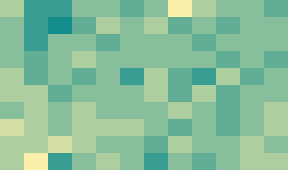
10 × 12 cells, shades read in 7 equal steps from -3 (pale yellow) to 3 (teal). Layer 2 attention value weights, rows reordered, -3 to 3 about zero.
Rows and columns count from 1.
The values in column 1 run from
-2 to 0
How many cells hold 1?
22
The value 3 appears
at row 2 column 3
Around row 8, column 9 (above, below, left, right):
0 0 1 1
